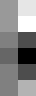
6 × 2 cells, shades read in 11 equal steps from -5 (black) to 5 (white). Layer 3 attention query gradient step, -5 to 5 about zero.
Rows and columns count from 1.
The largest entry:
5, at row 2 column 2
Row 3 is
0 -2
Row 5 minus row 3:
0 0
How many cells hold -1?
1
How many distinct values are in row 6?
2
